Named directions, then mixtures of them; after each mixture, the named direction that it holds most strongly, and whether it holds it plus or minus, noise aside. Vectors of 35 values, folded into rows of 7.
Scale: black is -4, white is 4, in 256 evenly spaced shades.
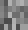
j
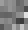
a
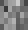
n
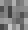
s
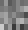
a, minus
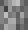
n, plus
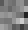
a, minus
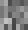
j, minus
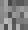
j, minus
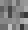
s, plus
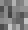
s, plus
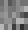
a, minus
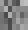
n, minus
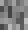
s, plus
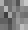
n, minus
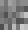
a, plus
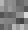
a, plus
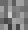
s, minus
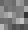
a, minus
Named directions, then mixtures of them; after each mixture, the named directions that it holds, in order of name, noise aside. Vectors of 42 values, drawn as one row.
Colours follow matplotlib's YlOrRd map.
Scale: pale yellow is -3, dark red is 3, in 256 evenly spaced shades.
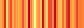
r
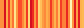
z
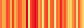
r, z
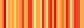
r, z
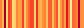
r, z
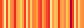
r, z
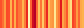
r, z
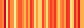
r, z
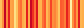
z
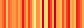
r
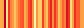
r, z
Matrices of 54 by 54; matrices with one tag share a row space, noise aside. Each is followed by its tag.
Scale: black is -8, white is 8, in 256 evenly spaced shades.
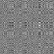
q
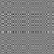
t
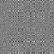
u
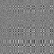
u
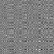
q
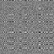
q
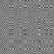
q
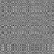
t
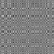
t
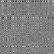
t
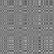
q
